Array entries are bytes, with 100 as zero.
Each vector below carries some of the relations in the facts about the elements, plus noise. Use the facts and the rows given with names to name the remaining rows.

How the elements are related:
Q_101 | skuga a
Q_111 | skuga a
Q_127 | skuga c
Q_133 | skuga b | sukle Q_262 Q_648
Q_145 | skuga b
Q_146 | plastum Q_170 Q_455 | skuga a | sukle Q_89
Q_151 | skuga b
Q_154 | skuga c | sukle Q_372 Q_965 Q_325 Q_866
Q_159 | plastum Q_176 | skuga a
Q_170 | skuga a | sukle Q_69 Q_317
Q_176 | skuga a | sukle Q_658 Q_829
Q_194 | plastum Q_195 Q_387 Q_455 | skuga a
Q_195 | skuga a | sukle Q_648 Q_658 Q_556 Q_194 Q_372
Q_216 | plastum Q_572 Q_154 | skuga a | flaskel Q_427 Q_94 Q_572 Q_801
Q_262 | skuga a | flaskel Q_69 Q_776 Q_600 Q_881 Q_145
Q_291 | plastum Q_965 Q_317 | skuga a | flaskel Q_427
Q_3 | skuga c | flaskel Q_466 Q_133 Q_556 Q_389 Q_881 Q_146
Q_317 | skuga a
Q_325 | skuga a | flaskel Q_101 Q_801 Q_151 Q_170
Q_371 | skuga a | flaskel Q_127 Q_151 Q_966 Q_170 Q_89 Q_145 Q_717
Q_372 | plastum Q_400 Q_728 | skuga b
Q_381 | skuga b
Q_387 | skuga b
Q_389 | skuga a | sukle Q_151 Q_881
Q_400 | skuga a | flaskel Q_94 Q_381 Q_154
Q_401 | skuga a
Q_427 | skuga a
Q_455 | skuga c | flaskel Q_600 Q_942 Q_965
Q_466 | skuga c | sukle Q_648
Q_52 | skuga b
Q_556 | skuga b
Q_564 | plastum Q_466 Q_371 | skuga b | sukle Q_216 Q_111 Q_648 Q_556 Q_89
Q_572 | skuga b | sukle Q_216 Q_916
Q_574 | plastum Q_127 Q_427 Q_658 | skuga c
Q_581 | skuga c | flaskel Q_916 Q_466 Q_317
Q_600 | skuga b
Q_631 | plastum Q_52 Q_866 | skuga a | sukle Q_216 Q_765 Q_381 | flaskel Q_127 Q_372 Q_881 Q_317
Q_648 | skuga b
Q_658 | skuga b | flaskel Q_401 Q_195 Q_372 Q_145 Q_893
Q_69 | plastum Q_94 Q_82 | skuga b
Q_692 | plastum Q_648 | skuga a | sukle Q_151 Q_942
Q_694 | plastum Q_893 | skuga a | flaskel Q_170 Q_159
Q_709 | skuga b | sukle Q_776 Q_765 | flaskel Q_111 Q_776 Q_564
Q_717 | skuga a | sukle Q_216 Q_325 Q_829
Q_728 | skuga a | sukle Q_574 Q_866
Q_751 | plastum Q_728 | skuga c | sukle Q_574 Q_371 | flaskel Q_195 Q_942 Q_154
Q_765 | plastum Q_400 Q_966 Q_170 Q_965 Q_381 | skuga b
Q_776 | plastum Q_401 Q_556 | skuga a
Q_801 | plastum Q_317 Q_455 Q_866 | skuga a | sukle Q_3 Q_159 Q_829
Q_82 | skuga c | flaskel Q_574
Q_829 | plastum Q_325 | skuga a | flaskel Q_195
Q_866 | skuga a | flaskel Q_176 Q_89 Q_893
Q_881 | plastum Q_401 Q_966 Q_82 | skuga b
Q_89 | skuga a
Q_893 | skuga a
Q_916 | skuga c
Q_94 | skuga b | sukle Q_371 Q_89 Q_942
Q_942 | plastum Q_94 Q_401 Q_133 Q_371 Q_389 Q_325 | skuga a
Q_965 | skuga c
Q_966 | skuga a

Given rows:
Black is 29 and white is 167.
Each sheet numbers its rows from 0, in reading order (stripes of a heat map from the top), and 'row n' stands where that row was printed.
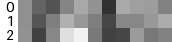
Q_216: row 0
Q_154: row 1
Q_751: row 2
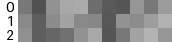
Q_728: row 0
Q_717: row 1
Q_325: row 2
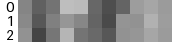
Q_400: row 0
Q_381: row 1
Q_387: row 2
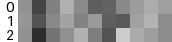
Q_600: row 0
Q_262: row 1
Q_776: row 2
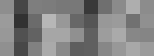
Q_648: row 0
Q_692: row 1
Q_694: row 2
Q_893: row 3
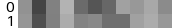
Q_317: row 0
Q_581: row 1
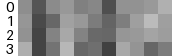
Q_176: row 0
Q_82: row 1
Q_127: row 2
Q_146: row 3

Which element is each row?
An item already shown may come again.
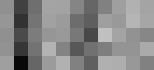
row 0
Q_82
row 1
Q_401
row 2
Q_159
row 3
Q_389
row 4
Q_881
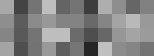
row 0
Q_146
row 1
Q_3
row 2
Q_400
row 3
Q_194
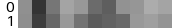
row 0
Q_401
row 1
Q_151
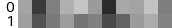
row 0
Q_829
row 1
Q_866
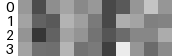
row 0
Q_658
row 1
Q_291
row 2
Q_94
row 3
Q_801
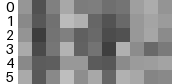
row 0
Q_581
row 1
Q_400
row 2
Q_89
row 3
Q_146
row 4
Q_427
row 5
Q_631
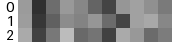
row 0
Q_574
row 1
Q_371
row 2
Q_146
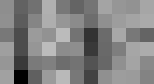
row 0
Q_170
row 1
Q_709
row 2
Q_372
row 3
Q_195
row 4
Q_89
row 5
Q_942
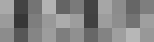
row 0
Q_146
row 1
Q_564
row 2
Q_3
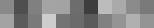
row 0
Q_765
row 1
Q_455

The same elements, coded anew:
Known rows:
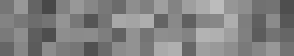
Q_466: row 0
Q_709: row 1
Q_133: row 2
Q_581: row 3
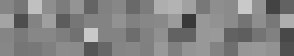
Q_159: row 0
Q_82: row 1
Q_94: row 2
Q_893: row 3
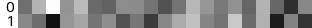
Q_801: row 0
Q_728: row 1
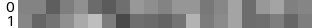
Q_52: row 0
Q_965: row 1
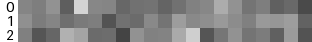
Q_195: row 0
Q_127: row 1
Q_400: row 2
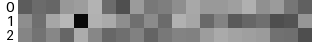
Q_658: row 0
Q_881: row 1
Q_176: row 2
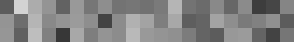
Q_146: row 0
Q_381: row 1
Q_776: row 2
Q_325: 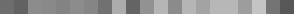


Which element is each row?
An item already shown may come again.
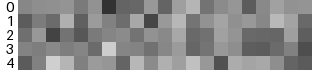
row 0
Q_317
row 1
Q_371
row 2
Q_389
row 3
Q_94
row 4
Q_216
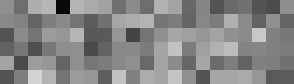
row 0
Q_881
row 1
Q_709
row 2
Q_866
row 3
Q_3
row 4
Q_401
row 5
Q_216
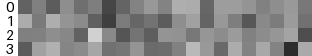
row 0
Q_581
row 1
Q_170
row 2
Q_89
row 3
Q_194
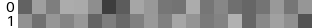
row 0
Q_455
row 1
Q_427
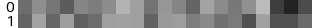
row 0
Q_564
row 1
Q_692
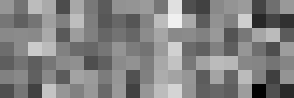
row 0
Q_765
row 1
Q_372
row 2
Q_151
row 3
Q_291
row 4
Q_3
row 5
Q_574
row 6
Q_751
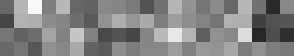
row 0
Q_801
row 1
Q_631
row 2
Q_372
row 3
Q_262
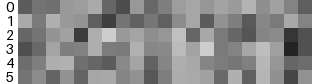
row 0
Q_658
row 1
Q_170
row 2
Q_942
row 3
Q_829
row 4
Q_694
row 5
Q_574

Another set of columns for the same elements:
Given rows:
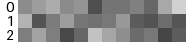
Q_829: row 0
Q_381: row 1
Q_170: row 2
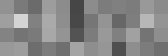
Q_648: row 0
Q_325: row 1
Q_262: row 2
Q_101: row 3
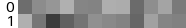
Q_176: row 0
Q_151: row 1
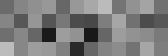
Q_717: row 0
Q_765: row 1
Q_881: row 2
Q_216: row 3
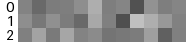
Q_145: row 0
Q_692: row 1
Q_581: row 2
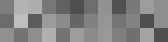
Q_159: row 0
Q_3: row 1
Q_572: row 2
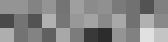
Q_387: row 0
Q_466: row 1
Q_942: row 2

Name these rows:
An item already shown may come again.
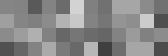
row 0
Q_389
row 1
Q_94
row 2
Q_694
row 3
Q_728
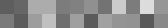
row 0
Q_564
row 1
Q_709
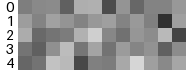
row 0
Q_401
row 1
Q_455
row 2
Q_94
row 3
Q_709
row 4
Q_631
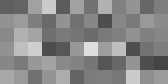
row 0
Q_709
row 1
Q_574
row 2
Q_694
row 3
Q_801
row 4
Q_400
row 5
Q_371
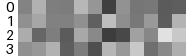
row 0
Q_82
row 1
Q_866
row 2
Q_942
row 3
Q_194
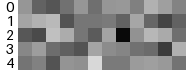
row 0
Q_89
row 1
Q_291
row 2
Q_751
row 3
Q_317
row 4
Q_389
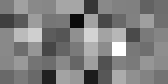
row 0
Q_82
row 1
Q_372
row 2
Q_801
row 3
Q_146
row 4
Q_574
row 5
Q_881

